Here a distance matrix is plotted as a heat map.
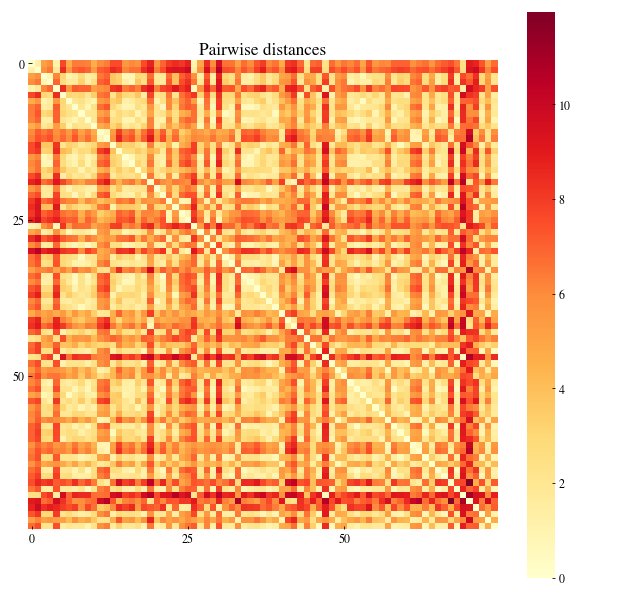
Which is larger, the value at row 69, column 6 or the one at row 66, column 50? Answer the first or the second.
the first
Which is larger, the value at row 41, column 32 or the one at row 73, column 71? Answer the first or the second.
the second
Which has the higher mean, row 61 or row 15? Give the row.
61
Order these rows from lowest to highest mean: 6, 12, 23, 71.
6, 23, 12, 71
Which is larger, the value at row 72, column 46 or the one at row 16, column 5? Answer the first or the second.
the second
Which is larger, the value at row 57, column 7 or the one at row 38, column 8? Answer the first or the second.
the first
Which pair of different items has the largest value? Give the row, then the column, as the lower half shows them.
70, 67
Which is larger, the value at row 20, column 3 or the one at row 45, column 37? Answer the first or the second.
the second
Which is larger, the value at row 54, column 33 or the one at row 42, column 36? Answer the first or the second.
the first
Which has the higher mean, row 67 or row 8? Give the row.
67
